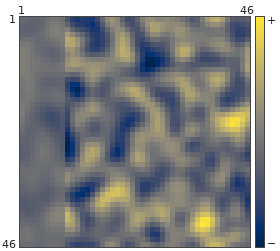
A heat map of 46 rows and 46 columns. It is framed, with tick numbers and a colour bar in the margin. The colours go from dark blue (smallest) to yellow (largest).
Neither half mirrors the other. The field is mottled with small blotches. The values follow a bell shape. There are no lone odd cells. There are no regular stripes. The left part is calmer, up to a seam about 20% of the way across.
